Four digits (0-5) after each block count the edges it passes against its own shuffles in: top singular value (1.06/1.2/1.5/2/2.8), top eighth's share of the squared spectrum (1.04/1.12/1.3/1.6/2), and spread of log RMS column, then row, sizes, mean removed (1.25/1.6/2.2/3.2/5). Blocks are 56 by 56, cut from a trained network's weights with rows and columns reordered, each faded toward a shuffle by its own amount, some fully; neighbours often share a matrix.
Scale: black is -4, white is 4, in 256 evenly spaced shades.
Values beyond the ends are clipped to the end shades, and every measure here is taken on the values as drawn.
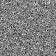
1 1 0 0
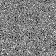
0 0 0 0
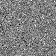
1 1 0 0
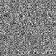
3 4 1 2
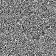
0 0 0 0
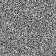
1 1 0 0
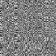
4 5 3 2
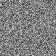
1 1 0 0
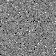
1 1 0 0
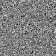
2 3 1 1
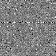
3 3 0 1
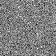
1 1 0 0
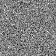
0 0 0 0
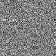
3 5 2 2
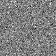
1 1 0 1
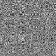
3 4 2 2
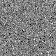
2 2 0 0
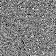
1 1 0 0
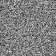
1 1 0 0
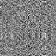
3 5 2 1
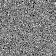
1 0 0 0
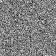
0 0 0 0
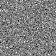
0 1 0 0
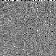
3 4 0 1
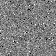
0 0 0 0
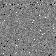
2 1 0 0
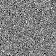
1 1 0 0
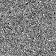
1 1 0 0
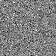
0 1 0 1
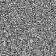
2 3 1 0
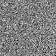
2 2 1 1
